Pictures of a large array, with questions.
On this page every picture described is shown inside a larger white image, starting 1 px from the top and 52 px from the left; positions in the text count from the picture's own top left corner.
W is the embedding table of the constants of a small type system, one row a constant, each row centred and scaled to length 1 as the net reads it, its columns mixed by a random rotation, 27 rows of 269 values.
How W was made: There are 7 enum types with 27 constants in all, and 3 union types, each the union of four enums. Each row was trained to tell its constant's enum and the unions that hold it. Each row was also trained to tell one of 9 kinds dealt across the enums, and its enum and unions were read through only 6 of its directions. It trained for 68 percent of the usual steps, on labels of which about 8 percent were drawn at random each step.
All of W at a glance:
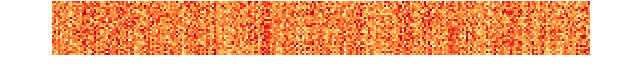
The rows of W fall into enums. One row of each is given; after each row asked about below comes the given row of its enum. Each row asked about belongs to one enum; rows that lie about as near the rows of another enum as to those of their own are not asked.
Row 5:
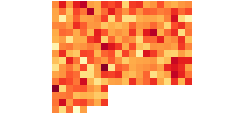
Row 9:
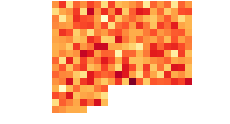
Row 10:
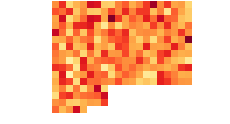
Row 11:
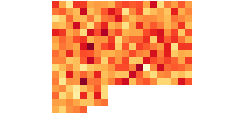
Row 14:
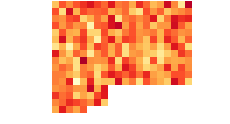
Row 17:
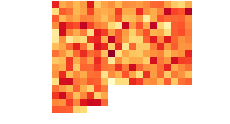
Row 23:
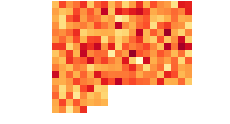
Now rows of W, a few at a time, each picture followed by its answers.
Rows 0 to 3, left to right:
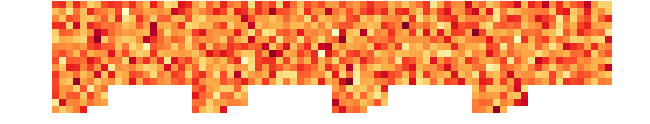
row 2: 14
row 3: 10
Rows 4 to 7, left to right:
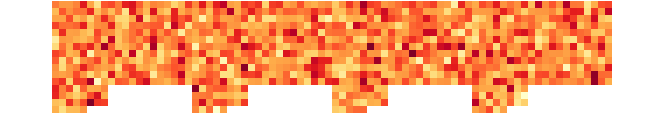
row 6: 11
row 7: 23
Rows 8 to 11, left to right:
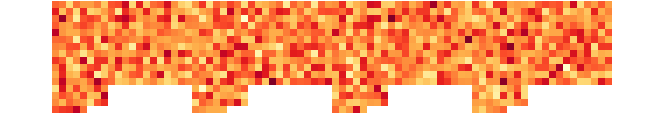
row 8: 10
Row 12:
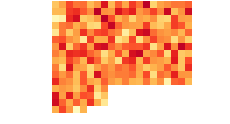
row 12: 23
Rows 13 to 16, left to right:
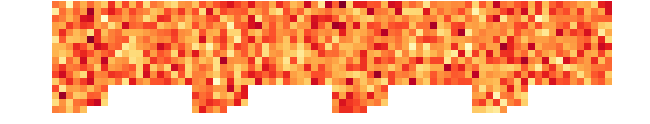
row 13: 17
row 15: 9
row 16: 23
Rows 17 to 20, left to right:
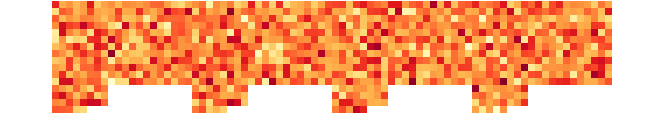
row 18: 17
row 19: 9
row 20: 5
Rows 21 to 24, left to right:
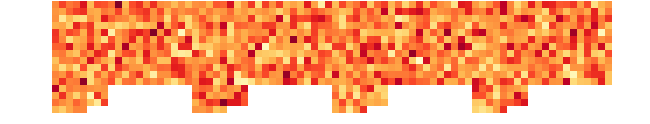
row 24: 11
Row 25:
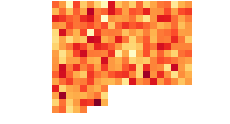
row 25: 17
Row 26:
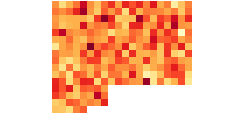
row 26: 11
